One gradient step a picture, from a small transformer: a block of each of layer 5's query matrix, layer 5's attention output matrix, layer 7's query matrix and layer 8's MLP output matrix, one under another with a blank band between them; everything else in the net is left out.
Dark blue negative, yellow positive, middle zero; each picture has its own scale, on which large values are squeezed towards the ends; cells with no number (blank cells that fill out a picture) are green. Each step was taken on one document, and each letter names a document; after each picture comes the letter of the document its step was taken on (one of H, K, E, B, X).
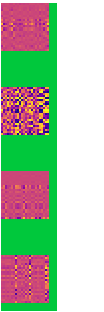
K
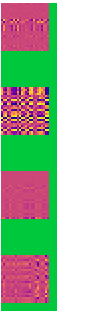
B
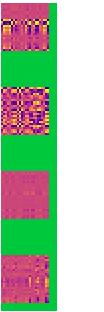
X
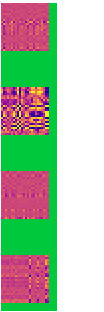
X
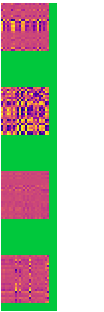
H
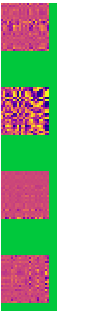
K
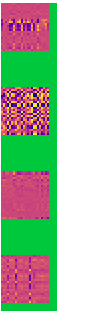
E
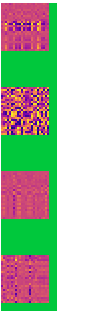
E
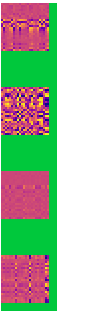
K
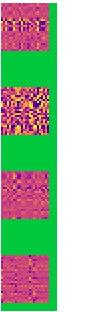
E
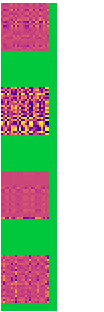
B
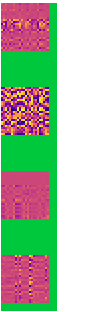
H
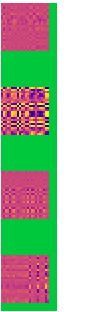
X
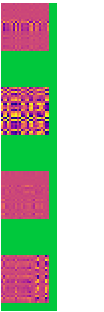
B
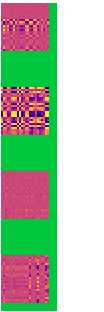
X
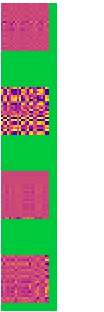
B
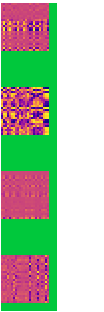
X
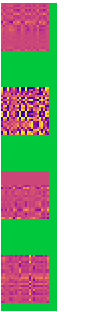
H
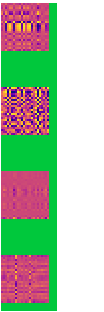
E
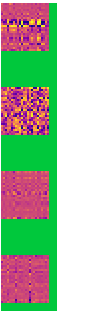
E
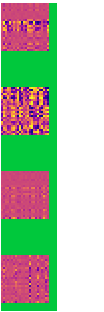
X
